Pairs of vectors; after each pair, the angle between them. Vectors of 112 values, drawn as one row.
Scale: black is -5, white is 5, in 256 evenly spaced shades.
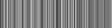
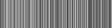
partly aligned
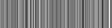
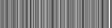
nearly parallel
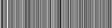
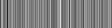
nearly opposite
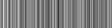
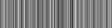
partly aligned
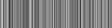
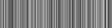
partly aligned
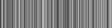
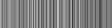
partly opposed
